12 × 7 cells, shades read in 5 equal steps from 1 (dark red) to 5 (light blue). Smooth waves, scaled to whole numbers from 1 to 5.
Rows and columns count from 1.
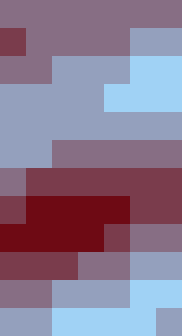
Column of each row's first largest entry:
1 6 6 5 1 1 1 1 6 6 6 3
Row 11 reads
3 3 4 4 4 5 5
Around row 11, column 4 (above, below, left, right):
3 5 4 4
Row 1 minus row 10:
1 1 1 0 0 -1 -1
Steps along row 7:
down same same same same same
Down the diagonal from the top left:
3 3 4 4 4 3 2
